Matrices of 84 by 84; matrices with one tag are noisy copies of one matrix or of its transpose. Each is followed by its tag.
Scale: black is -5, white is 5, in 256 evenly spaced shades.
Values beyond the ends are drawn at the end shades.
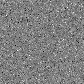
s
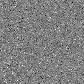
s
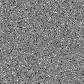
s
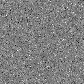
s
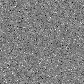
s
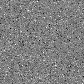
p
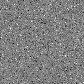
p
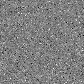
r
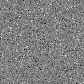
p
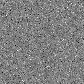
s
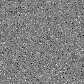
r
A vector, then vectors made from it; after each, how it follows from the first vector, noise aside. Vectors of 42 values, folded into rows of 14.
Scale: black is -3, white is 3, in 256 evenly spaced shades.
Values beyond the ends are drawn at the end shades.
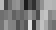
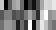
scaled up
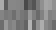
shrunk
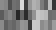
wrapped around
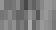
shrunk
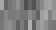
shrunk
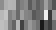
wrapped around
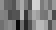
wrapped around
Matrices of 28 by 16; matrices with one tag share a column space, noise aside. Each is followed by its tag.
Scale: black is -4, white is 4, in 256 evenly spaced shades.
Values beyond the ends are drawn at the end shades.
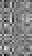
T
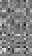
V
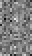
T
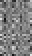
T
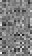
V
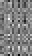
T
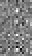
V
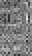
T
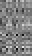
V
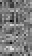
T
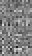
V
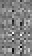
V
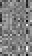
T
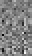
V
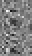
V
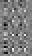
V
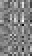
T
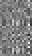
V
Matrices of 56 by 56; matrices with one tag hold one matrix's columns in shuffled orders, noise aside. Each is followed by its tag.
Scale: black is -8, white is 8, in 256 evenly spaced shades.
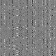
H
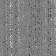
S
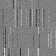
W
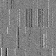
W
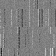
W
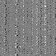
S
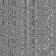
H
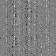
S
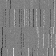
W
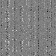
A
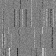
W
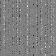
S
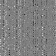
H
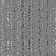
A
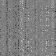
A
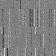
W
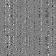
S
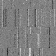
W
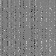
A
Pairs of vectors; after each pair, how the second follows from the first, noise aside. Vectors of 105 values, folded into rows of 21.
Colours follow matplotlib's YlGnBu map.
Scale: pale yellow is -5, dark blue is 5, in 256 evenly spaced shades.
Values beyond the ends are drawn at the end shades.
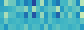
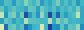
reversed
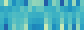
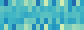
sign-scrambled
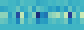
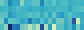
wrapped around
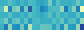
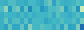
shrunk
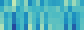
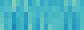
shrunk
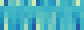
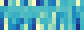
scaled up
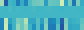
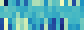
scaled up
